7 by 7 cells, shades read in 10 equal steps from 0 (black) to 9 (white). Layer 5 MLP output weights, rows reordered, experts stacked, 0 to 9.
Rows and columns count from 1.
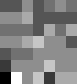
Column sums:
22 35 35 33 32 33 32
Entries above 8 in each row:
0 0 0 0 0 0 1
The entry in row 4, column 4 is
7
